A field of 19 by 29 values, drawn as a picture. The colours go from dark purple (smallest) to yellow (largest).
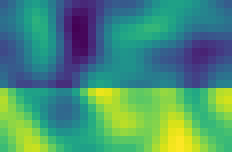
The texture is blotchy. The ninth with the highest average is the bottom right. There are no lone odd cells. The bottom part is higher, past a seam about 60% of the way down.
